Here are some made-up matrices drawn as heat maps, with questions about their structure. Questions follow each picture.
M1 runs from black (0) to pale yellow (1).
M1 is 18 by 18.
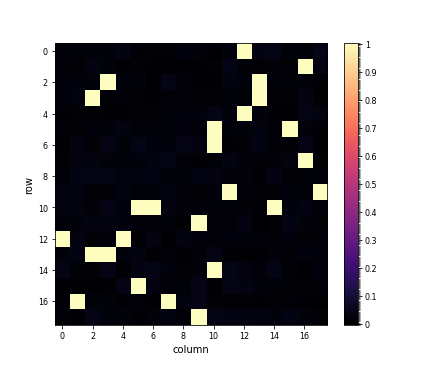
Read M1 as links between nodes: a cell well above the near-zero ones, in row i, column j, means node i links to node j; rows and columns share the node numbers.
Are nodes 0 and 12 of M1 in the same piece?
yes
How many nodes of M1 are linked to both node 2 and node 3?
1
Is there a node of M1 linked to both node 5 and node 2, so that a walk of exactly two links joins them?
no
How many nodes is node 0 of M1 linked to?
1
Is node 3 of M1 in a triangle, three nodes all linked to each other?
yes
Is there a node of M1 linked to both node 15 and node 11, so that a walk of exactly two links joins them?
no
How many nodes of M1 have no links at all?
1
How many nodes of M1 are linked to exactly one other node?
9
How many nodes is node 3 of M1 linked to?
2
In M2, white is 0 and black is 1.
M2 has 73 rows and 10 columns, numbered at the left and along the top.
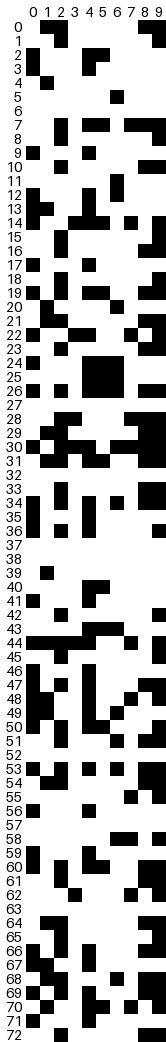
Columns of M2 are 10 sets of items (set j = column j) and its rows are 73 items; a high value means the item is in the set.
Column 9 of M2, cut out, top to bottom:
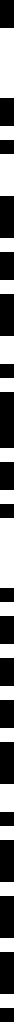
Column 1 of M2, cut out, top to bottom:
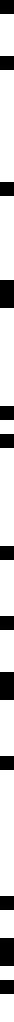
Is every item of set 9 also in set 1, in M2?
no
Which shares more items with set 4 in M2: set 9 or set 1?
set 9
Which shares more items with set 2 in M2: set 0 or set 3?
set 0
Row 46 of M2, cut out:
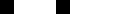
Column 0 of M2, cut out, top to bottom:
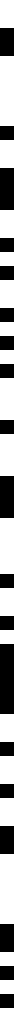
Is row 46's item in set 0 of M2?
yes
